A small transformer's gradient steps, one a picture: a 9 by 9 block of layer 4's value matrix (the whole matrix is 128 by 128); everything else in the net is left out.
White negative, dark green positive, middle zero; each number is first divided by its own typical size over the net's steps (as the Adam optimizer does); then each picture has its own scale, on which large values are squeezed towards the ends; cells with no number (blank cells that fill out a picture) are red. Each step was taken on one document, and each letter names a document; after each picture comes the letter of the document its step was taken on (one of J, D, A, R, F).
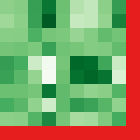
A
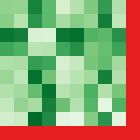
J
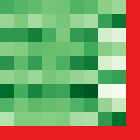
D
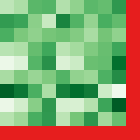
A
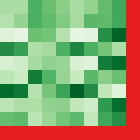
A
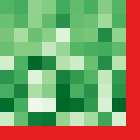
D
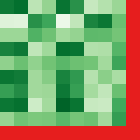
D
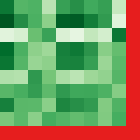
A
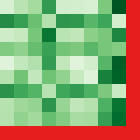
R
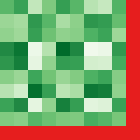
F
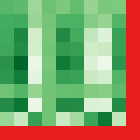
F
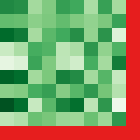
D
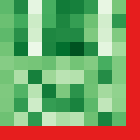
J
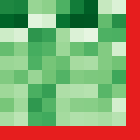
A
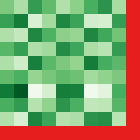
F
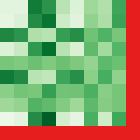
R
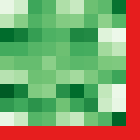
D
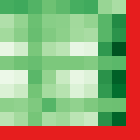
R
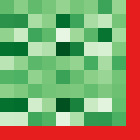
J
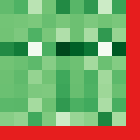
J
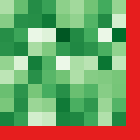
J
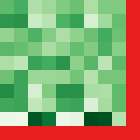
F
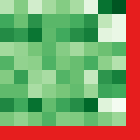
D
